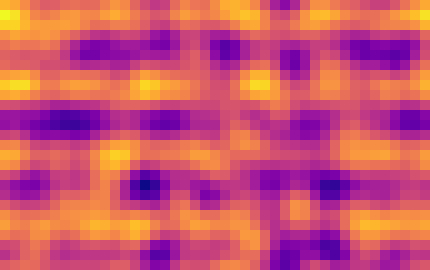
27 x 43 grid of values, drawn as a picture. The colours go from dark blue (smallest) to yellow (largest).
There is no seam. Stripes running across repeat 4 times from top to bottom. The histogram is bell-shaped. The ninth with the highest average is the top left.
